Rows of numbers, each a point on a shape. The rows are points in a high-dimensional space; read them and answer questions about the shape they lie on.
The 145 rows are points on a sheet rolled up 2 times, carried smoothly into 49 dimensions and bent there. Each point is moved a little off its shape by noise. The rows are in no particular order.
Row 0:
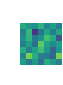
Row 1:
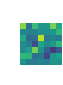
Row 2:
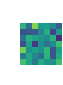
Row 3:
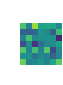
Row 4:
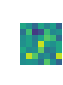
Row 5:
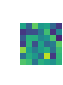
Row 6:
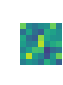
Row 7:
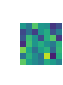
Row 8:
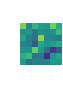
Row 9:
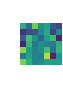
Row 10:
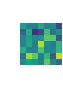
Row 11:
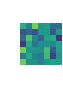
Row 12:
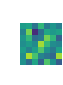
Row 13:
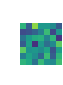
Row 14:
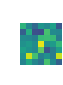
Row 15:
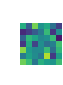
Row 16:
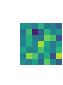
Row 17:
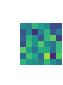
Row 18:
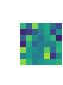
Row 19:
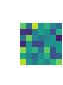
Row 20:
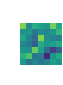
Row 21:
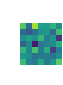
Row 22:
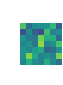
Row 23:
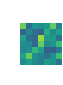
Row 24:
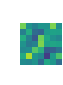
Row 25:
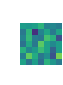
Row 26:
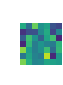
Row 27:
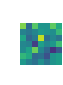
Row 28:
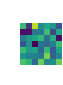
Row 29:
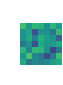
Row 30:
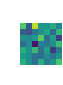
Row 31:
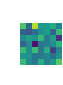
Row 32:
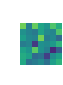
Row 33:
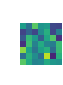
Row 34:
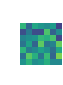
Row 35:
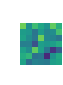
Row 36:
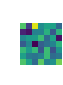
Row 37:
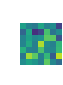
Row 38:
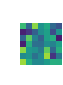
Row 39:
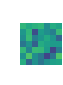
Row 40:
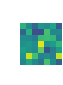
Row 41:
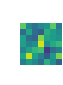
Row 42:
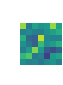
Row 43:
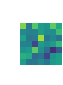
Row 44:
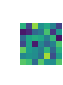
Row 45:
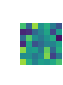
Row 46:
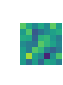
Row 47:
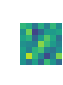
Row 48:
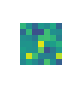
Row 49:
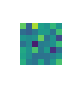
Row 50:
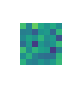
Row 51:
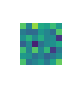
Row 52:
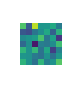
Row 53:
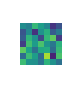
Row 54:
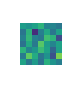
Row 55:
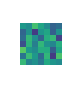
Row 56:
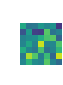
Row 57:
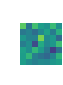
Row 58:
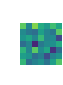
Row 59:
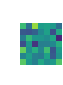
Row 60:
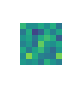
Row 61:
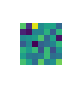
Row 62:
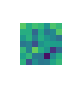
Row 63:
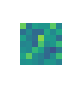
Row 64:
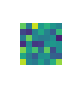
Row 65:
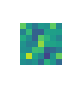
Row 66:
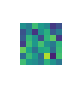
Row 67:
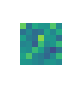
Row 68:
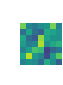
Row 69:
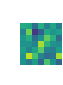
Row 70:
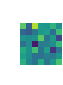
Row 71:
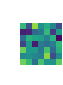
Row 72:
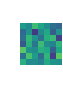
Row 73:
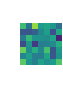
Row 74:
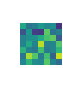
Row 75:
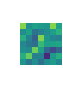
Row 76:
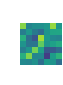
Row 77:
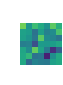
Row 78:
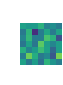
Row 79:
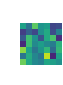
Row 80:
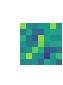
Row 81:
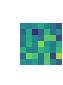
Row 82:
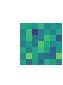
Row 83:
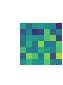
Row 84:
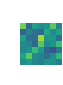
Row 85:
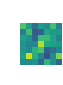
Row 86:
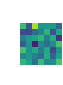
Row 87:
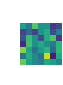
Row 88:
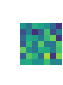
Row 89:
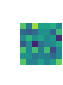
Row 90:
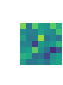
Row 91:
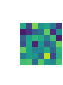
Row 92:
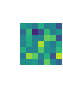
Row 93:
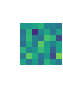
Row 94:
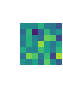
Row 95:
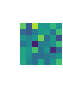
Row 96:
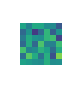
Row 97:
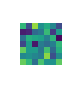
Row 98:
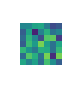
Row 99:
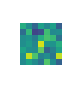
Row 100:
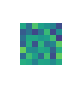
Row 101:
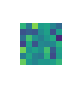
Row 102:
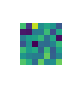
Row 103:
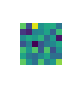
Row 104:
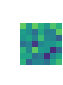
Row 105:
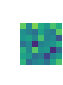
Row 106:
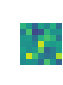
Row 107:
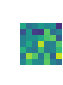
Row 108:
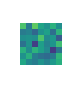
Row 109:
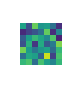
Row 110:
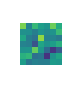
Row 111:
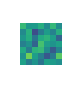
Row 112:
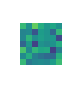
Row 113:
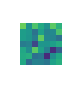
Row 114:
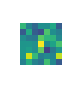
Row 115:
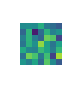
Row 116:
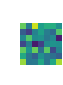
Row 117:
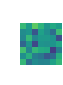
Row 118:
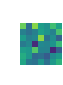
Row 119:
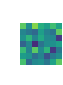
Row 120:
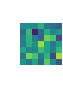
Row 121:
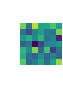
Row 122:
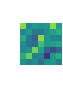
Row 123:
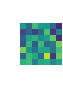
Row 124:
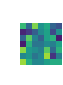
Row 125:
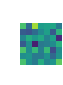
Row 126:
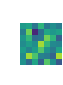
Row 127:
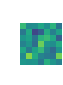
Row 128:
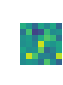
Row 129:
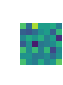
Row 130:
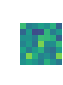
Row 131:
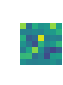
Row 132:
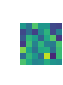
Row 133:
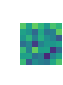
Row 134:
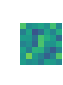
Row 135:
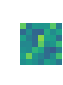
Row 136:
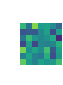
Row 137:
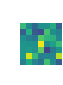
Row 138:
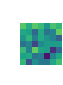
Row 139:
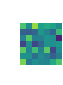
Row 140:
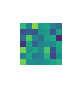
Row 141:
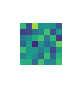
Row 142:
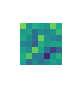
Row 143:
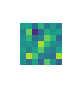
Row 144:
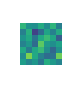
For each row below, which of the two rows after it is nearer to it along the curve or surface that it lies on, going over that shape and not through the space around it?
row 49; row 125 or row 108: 125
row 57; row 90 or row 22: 22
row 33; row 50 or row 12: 12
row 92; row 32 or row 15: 15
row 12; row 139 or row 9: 9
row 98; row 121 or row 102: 102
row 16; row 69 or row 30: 69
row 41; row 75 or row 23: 75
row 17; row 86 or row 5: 5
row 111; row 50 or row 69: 50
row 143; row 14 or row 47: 47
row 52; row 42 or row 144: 42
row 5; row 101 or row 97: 97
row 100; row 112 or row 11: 11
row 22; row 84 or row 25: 84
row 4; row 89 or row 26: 26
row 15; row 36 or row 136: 36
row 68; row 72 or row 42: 42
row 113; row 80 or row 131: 131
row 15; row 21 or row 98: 98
